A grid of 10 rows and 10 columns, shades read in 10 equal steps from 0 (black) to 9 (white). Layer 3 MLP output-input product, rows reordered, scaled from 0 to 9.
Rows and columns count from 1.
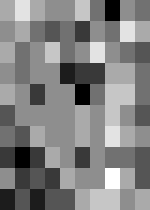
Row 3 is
6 4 5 7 4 5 8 5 4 3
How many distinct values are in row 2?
6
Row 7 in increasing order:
3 4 5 5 5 5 6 6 6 8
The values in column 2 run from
0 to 8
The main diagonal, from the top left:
6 6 5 5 5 6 5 4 6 6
